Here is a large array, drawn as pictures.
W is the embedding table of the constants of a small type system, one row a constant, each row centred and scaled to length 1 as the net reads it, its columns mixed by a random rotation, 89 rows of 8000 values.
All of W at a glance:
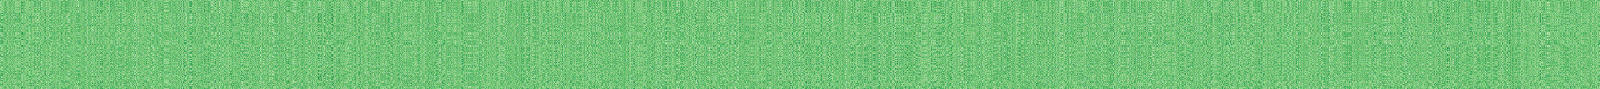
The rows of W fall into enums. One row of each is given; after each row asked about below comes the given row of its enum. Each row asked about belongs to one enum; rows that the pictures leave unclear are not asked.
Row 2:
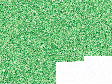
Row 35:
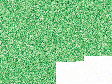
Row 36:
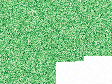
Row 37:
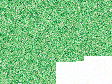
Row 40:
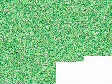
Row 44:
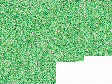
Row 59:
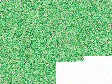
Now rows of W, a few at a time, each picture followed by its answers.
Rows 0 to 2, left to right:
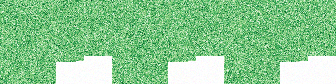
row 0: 44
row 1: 59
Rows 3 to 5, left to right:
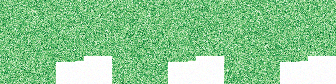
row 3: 36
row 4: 59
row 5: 2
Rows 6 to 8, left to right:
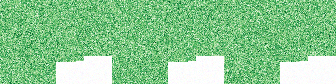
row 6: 59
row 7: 35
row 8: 2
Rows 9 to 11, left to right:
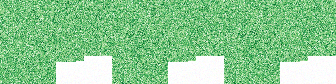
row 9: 35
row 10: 59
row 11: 59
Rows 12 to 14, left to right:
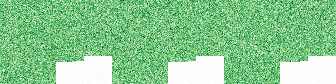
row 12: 2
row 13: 37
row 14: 35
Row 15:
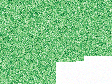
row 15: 37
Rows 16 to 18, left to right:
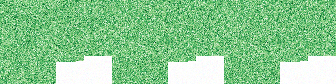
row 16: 44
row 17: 35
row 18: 35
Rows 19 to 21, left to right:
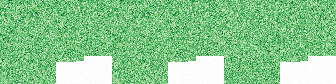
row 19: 37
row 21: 35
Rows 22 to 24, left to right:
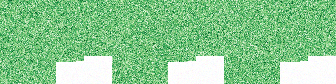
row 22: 37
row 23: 2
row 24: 35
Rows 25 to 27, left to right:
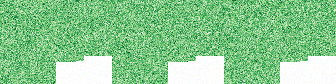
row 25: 44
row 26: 40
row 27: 37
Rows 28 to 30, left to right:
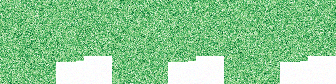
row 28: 59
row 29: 37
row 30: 40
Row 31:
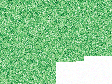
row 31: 37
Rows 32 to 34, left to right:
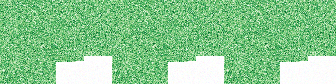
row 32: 2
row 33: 2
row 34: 2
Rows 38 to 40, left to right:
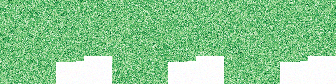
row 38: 37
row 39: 2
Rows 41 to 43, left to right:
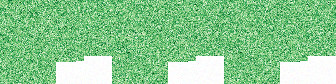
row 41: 37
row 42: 40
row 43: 40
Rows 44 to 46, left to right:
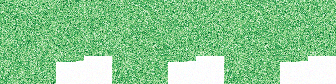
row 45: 2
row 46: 2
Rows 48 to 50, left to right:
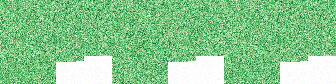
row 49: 59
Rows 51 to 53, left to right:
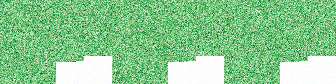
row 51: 40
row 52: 2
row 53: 36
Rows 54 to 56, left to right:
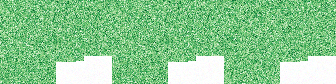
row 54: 35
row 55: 35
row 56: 37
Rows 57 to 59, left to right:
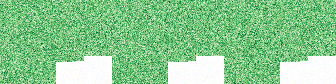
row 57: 2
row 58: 35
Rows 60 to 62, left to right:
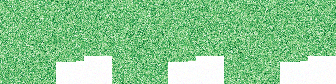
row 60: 35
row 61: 59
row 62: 40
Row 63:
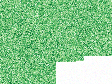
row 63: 59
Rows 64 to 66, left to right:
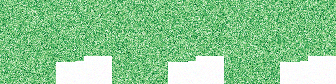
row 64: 36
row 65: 40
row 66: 35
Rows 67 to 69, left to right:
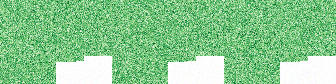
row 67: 35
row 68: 2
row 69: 59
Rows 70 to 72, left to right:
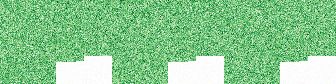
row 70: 35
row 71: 37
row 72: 36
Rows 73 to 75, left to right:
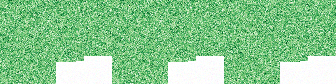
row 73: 37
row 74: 37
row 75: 40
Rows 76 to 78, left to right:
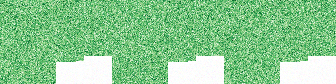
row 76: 44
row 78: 37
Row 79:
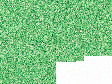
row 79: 35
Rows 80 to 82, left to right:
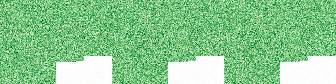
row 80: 40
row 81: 59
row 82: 59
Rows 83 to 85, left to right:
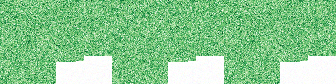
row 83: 44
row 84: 37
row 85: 44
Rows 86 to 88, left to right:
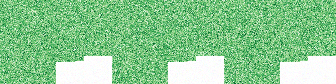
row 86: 36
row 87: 2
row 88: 59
